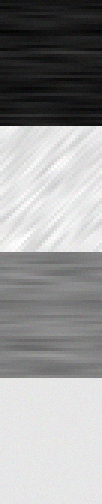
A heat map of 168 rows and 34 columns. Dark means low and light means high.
The table splits into 4 rows of 1 panel. Panel 1,1: very low, streaked across, faint in contrast. Panel 2,1: very high, slanting up to the right, faint in contrast. Panel 3,1: middling, streaked across, faint in contrast. Panel 4,1: very high, flat.
